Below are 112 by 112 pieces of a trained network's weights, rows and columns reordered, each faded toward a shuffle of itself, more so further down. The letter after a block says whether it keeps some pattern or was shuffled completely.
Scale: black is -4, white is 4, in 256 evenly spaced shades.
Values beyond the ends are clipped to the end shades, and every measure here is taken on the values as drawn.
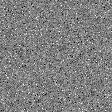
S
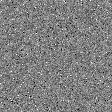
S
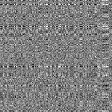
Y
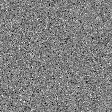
S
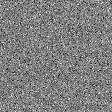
S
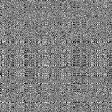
Y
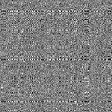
Y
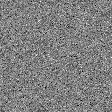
S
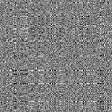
Y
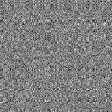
Y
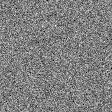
S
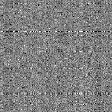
Y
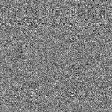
Y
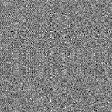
Y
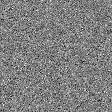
S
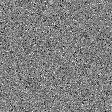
S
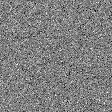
S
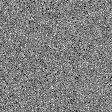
S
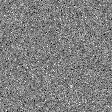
S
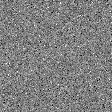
S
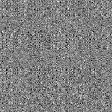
Y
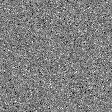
S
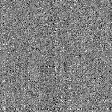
Y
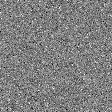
S
